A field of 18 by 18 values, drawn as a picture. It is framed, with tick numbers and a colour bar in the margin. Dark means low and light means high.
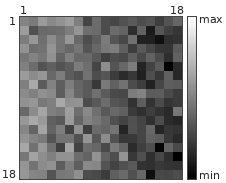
No regular stripes run through it. Fine speckle covers the field. Values rise toward the left.
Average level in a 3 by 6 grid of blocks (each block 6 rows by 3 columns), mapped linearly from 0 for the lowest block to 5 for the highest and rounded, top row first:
4 4 3 2 1 0 | 5 4 3 2 1 1 | 5 3 3 2 1 0
